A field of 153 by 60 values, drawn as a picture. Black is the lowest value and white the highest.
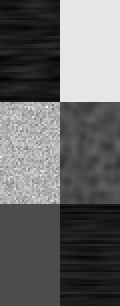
It is made of 3 by 2 panels. Panel 1,1: very low, streaked across, faint in contrast. Panel 1,2: very high, flat. Panel 2,1: high, fine-grained. Panel 2,2: low, blotchy, faint in contrast. Panel 3,1: low, flat. Panel 3,2: very low, streaked across, faint in contrast.
